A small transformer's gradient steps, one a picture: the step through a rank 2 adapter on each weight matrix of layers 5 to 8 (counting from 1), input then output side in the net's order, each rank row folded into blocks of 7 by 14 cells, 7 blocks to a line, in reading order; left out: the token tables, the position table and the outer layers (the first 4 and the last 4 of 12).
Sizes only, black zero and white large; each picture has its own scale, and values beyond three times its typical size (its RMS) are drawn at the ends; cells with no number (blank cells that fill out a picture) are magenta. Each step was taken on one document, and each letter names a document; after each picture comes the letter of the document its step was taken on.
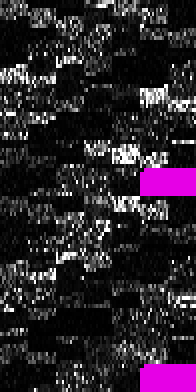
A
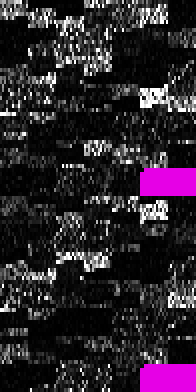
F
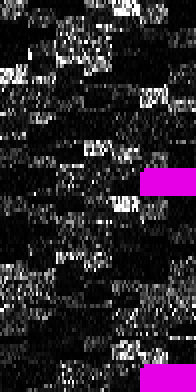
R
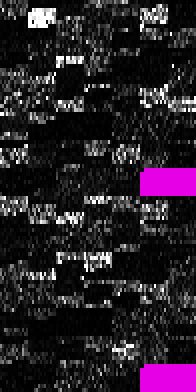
A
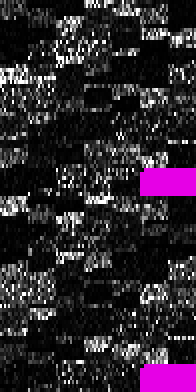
R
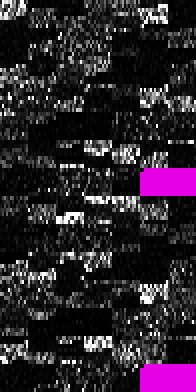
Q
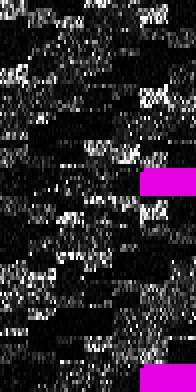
Q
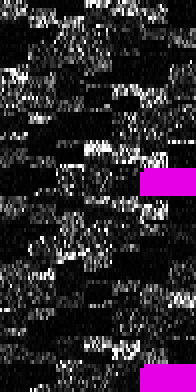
F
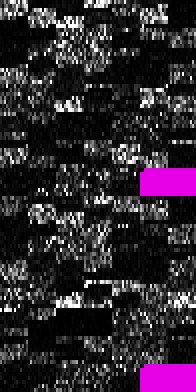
A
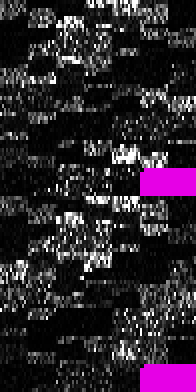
Q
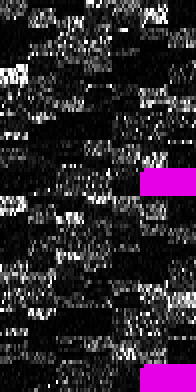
Q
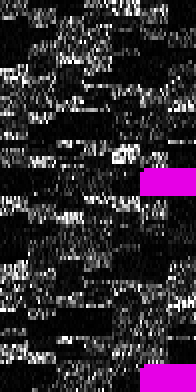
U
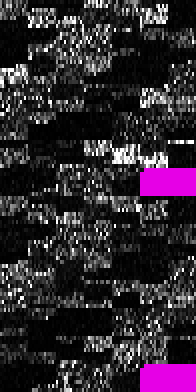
U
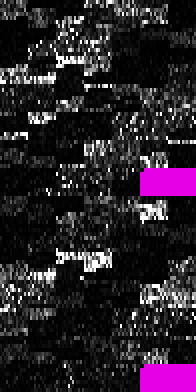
R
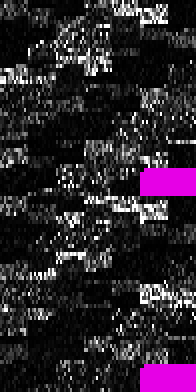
R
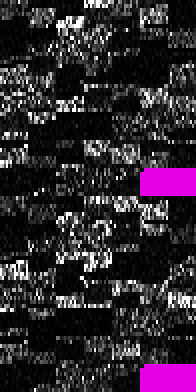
A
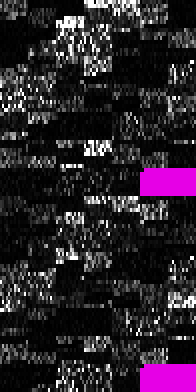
U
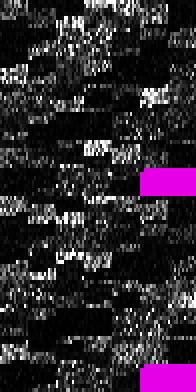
U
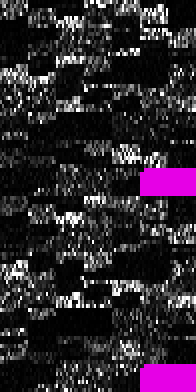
A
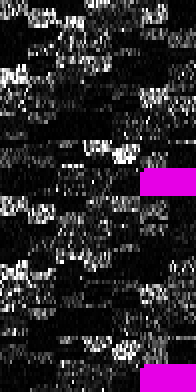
U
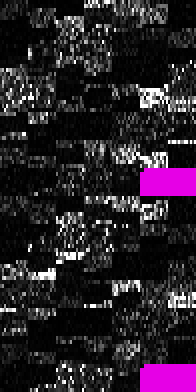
F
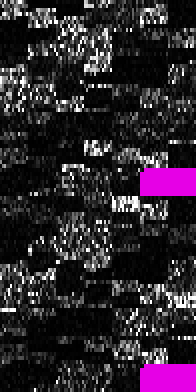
F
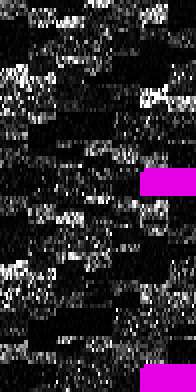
Q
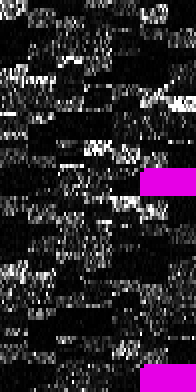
Q
